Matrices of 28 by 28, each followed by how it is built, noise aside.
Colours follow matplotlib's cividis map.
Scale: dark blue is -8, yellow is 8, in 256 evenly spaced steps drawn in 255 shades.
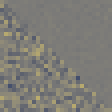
lower triangular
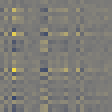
low rank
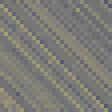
Toeplitz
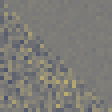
lower triangular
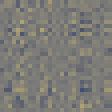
low rank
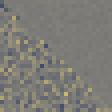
lower triangular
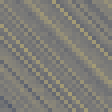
Toeplitz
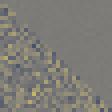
lower triangular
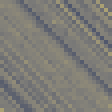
Toeplitz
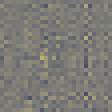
low rank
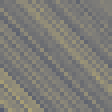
Toeplitz
